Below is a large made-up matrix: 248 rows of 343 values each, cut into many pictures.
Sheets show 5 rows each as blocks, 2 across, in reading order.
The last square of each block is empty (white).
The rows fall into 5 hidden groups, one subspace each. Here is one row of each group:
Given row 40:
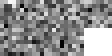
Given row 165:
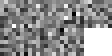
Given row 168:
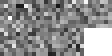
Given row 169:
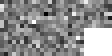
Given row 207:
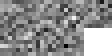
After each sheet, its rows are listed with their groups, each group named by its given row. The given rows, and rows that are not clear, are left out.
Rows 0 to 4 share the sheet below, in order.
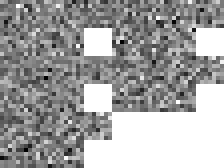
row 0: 168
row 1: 165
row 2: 165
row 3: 207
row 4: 207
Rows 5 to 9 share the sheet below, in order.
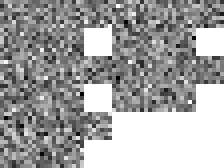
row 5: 40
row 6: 169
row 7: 169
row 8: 168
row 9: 169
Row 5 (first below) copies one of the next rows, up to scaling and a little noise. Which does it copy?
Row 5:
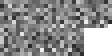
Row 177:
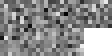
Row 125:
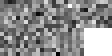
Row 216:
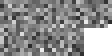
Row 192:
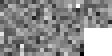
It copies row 216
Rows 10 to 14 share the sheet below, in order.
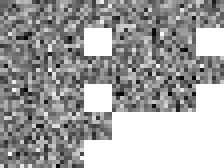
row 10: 207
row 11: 165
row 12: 165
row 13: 165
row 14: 40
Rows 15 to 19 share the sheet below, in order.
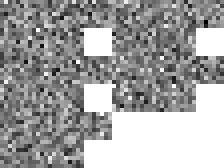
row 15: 165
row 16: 40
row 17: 40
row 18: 165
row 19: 207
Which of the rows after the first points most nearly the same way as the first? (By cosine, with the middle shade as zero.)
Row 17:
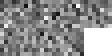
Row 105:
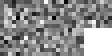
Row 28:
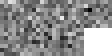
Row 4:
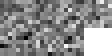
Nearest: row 105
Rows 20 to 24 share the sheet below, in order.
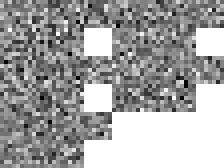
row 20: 168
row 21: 40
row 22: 169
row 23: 168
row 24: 207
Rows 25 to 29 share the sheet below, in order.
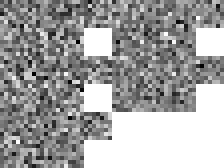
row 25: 165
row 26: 168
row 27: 169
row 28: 40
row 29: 165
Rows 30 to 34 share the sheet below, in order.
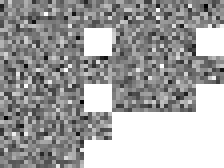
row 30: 169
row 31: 40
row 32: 40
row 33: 207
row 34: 169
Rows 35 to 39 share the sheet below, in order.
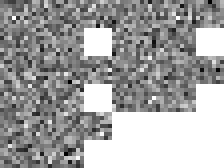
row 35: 40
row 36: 165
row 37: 169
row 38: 165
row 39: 207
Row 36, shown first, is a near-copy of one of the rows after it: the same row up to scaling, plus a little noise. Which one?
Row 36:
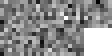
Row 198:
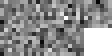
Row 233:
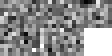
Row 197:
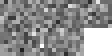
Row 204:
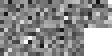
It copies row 198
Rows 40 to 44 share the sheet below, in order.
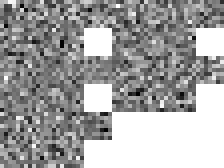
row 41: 169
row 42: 168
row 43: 207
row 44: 168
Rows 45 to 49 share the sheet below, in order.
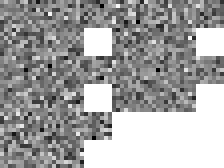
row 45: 165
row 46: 169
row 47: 207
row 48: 169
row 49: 169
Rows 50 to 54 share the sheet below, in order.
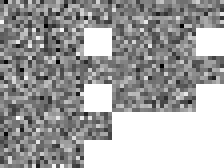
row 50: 165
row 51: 169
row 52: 169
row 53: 207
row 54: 168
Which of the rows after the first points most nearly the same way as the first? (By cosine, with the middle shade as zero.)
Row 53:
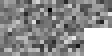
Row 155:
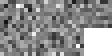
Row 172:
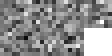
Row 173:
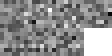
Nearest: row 155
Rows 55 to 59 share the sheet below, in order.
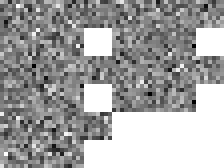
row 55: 168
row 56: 40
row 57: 165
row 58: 40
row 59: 168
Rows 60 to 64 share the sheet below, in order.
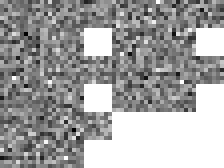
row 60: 165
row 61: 40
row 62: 169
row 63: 169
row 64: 207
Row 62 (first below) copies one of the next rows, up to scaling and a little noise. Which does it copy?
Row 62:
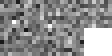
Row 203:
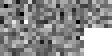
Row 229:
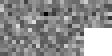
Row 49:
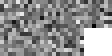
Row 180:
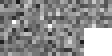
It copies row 180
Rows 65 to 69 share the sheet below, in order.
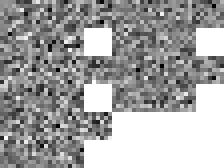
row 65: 207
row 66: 165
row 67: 40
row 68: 207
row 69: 40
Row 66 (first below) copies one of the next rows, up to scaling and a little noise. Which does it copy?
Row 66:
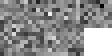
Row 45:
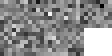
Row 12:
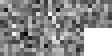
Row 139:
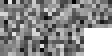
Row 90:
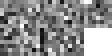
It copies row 45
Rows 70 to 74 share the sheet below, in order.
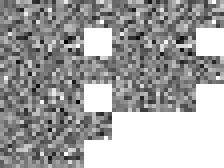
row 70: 207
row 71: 207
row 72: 168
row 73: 165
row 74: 207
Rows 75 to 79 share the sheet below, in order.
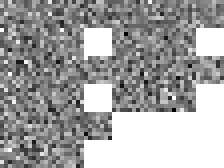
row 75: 165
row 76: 165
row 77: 168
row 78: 168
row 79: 165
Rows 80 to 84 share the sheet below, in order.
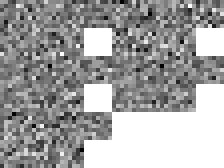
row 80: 168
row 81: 40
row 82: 207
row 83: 207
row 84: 40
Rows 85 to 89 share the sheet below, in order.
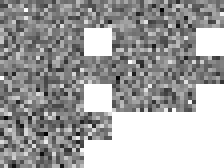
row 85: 40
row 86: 207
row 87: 165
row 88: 168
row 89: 169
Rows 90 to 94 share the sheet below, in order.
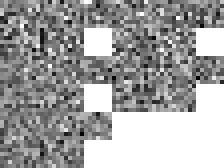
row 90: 165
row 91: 165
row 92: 207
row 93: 165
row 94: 165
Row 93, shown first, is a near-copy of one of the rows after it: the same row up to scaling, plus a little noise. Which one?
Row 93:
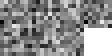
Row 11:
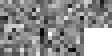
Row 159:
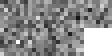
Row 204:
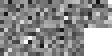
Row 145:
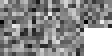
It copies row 145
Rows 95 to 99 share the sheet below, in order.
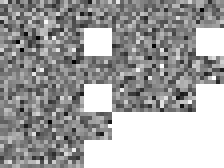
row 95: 165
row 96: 165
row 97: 40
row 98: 207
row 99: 207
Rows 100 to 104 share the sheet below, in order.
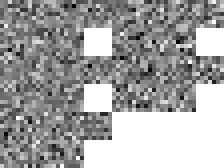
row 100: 40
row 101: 207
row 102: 40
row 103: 40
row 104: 168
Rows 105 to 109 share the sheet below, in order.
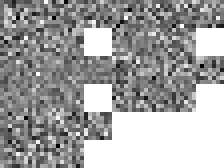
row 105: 40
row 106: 40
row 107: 168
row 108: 40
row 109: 168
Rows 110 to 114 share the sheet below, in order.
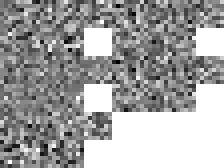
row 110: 207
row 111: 169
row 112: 40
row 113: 169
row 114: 165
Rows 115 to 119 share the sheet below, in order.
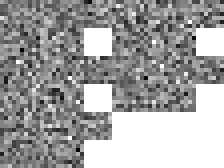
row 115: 165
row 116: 169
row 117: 168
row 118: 207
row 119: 169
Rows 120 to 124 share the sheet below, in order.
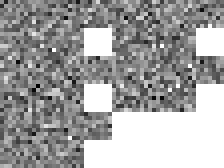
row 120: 165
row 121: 40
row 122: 168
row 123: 168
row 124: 169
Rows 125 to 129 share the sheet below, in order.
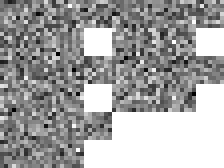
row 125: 40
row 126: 165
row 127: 169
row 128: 40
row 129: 169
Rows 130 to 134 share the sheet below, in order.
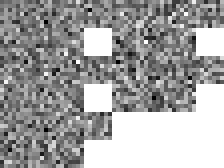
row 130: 165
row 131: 40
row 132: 40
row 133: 169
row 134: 165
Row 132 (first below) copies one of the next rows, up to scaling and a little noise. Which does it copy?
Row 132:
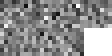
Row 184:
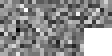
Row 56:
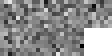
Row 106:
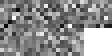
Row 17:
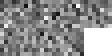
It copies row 17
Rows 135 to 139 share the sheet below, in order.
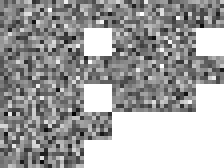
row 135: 207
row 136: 165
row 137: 168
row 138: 207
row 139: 165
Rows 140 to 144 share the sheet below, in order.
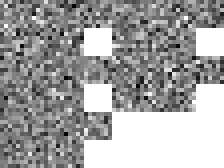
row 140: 40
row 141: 207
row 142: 168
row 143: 40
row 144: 168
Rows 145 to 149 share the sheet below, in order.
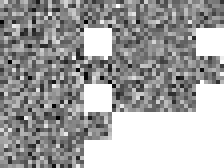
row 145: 165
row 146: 169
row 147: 40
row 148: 165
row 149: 168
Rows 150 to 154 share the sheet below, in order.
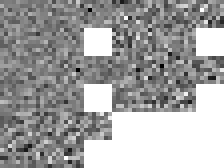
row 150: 165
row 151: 40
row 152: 207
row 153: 207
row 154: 207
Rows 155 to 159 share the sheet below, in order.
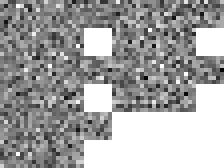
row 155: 168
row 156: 165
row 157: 207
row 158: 207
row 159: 165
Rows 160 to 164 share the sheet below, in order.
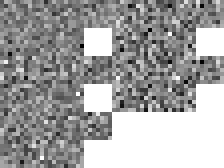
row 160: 40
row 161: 168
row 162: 169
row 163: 168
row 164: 165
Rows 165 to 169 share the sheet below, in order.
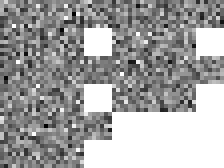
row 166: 40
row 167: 168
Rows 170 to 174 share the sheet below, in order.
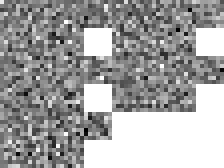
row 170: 168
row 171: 168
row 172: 207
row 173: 207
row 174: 168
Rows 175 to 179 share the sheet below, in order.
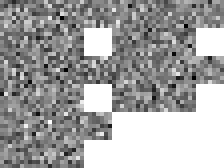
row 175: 40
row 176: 168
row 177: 40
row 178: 165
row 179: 207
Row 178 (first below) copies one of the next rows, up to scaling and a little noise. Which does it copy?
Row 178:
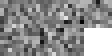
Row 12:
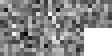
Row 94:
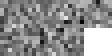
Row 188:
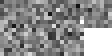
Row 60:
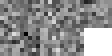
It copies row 94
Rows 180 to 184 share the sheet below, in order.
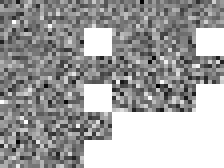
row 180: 169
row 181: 165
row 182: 207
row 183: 40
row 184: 40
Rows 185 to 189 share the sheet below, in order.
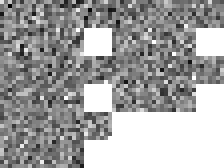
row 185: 40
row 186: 168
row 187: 207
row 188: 165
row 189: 40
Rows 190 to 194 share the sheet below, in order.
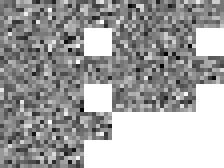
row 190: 207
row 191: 168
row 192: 40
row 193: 207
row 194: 207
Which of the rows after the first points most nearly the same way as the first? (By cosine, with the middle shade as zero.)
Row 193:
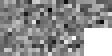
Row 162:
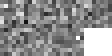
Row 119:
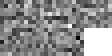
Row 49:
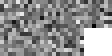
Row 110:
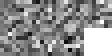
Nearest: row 162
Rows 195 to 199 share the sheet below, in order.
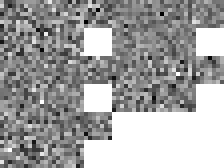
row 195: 40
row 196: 165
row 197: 165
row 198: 165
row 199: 165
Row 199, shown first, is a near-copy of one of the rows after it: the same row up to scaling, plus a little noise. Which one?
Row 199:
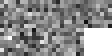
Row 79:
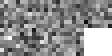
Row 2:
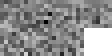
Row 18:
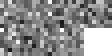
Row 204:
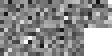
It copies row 79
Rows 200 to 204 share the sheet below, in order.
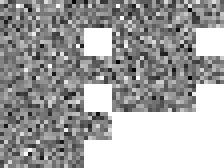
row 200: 168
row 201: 168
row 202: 207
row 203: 169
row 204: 165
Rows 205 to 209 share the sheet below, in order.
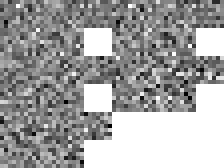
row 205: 168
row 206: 168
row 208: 165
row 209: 169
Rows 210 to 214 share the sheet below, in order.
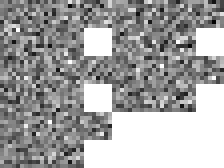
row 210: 165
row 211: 207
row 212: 40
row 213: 207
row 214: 207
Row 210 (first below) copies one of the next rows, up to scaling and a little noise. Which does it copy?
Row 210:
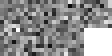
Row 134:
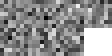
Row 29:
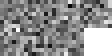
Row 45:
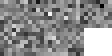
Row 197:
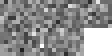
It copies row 29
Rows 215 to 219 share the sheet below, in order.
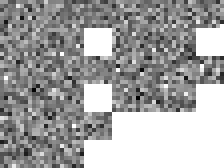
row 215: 168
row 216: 40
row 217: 168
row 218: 165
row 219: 169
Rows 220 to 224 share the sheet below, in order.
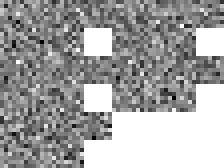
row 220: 168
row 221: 169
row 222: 168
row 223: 168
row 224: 169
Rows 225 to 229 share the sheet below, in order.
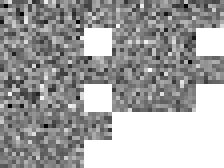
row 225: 169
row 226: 40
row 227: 165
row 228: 40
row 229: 169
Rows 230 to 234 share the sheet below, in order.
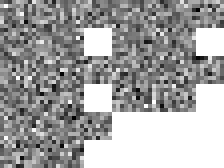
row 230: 169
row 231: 40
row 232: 40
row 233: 165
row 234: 40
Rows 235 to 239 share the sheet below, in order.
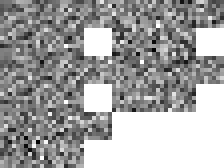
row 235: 207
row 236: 165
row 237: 207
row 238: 40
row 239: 165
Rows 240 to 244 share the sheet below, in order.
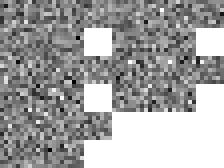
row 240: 169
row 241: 207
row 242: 168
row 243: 168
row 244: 40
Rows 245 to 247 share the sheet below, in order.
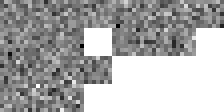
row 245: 40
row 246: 40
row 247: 168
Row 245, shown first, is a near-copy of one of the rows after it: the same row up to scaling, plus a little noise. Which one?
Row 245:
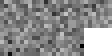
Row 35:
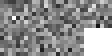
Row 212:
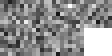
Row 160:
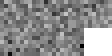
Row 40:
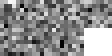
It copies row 160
